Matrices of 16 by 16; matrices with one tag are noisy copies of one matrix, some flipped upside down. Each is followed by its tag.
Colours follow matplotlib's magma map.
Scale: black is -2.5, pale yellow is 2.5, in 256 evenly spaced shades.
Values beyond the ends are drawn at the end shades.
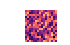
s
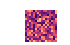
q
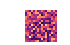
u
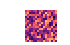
s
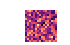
q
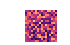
u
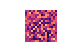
u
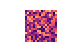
q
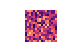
q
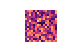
q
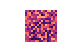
u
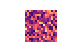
s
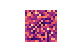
u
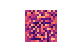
u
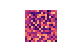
u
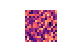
s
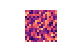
s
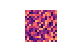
s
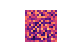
u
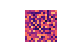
u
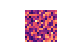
s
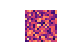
q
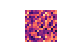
s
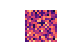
q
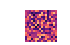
u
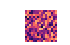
s
